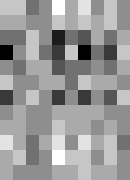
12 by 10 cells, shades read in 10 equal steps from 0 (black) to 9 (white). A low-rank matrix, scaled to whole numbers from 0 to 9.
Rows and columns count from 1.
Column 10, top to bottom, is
5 5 6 7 6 5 7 5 5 4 5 5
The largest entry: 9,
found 2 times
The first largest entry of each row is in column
5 5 3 3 3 1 3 2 5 1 5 7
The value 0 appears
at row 4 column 1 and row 4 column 7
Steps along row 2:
same down same up down up down up down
